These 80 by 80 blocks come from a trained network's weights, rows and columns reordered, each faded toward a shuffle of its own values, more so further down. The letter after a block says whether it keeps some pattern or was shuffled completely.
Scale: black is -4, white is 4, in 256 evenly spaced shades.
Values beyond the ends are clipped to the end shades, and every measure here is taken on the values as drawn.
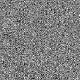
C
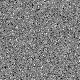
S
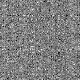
C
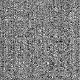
C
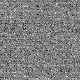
C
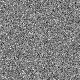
S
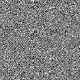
C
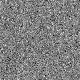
S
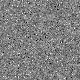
S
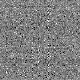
C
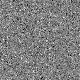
S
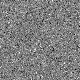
S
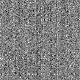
C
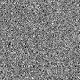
C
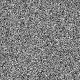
S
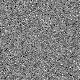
S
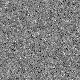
S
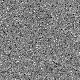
S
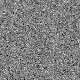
S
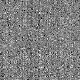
C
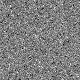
S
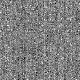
C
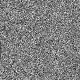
S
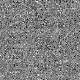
C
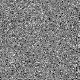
C
